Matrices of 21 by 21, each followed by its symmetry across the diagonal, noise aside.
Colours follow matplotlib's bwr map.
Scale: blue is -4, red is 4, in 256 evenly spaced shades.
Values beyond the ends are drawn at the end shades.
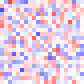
antisymmetric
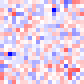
symmetric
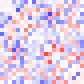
symmetric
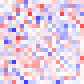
antisymmetric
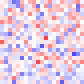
neither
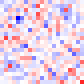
symmetric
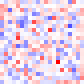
neither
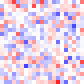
neither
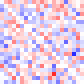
antisymmetric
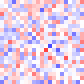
antisymmetric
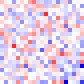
symmetric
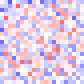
symmetric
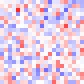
neither
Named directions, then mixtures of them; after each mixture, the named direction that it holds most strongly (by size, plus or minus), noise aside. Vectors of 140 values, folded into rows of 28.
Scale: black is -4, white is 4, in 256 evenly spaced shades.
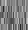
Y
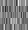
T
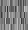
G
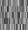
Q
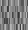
Q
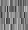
G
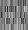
G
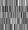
T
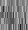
Y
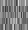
T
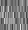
Y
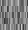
Q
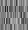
T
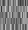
T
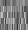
Y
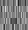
T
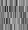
T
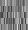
Y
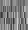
G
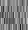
Y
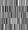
T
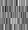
T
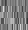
Y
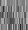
Y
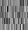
Q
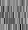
Y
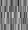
Q
